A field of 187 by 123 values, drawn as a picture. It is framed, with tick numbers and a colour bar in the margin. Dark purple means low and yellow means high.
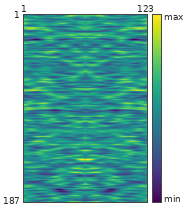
On average the colour sits 50% of the way up the scale. No overall slope runs across the table. The left and right halves mirror each other. The grain runs across in streaks.
